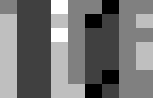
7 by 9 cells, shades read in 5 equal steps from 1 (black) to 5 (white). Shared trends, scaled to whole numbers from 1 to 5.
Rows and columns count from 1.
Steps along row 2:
down same up down down up up up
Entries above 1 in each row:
8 8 9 9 9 8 8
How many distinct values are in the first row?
4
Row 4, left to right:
4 2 2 4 3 2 2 3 4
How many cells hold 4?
15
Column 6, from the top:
3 1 2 2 2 2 1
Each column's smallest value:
3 2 2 4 3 1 1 3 3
